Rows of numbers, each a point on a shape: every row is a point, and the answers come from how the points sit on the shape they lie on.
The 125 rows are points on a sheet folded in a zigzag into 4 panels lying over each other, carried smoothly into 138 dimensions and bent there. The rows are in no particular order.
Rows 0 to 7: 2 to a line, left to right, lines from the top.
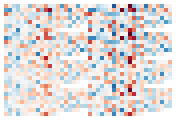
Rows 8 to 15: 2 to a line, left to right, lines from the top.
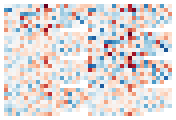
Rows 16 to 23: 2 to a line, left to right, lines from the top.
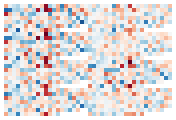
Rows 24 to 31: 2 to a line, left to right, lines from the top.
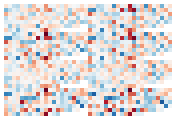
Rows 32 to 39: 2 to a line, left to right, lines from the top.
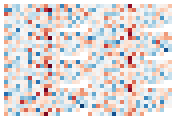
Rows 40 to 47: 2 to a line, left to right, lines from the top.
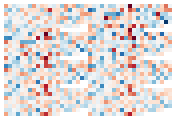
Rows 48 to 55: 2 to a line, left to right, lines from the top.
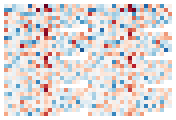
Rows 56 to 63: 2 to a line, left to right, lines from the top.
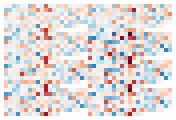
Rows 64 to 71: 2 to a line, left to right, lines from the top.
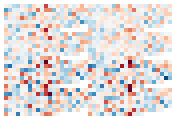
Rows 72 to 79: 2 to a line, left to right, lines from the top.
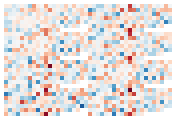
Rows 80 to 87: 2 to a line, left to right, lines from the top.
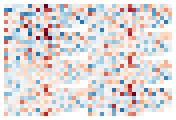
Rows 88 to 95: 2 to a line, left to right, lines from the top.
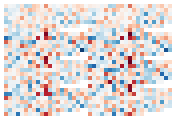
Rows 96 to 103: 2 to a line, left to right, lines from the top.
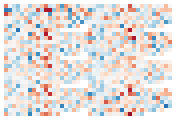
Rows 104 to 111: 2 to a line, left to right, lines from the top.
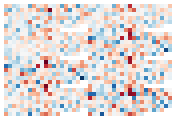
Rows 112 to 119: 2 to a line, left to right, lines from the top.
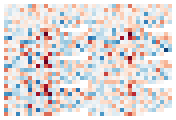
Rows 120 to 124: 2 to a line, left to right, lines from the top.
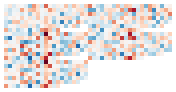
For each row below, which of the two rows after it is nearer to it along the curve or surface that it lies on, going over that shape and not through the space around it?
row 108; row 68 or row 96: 96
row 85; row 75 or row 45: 45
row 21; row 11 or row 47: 11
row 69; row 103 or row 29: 103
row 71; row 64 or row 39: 39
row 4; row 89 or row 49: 89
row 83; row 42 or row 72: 72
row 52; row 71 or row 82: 71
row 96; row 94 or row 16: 16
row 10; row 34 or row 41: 41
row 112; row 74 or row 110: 74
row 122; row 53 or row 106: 53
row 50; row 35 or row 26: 35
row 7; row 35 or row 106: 106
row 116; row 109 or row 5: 5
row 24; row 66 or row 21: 66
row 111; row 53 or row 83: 83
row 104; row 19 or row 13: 13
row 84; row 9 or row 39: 9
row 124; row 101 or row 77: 77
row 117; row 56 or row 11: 56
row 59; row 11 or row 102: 11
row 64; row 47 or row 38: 38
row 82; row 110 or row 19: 110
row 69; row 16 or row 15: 16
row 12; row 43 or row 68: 68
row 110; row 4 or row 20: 20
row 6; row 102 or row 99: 99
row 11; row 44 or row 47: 47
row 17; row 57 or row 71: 71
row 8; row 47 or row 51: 47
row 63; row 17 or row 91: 17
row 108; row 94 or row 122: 94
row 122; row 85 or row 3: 3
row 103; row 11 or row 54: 54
